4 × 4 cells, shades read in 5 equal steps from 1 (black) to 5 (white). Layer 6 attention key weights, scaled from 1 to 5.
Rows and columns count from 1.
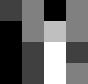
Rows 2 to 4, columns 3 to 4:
4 3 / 5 2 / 5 3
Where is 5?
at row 3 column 3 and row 4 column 3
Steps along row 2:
up up down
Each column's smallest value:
1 2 1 2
